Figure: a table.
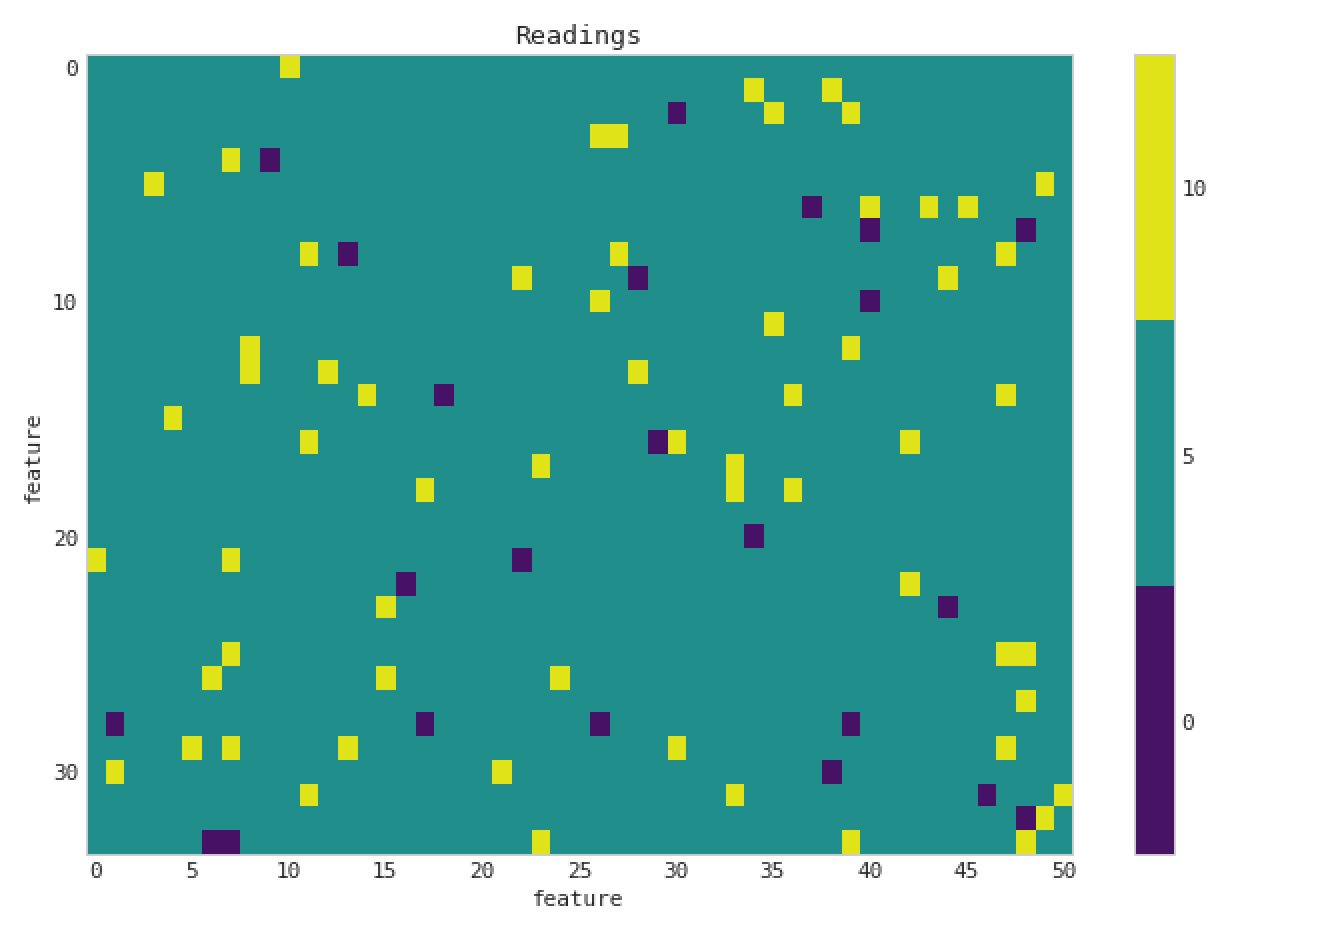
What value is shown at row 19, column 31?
5
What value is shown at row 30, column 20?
5
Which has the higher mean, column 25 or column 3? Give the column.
3
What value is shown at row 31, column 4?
5
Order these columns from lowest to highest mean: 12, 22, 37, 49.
37, 22, 12, 49
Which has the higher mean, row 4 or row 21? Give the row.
21
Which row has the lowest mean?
28
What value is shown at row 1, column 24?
5
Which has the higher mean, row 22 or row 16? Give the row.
16
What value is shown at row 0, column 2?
5
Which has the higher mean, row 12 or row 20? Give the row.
12
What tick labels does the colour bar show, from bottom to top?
0, 5, 10
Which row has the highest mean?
29
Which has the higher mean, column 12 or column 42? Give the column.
42
